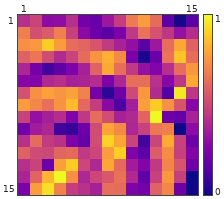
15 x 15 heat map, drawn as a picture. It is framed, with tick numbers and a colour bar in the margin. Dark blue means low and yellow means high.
Odd patch: rougher, in the middle right. Odd rows or columns: none. Average level on the scale: 50%. Roughest part: middle right. Slope: none. Rings: centred on the bottom left. Ninth with the highest average: bottom left.
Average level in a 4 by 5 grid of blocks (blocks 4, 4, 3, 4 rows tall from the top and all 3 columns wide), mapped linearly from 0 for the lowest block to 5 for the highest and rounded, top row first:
4 3 2 2 3 | 3 4 1 4 4 | 2 0 5 3 1 | 4 5 5 1 2
